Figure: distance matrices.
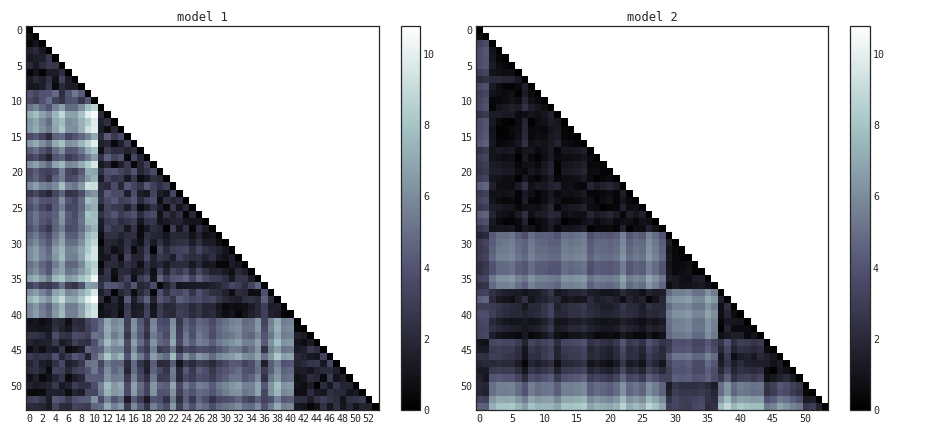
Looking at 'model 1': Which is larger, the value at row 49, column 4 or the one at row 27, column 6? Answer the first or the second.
the second
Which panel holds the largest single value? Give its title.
model 1
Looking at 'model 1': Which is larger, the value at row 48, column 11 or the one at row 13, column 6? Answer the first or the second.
the second
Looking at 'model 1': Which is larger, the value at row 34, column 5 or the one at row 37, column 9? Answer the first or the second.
the second
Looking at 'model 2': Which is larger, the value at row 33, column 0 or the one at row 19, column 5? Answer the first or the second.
the first
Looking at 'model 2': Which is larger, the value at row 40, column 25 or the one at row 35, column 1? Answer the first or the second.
the second
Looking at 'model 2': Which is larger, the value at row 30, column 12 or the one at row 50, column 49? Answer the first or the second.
the first
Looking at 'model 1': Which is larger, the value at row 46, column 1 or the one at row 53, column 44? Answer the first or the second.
the first
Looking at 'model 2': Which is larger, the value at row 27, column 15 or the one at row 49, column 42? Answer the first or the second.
the second
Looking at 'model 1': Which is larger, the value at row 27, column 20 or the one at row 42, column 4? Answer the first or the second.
the second
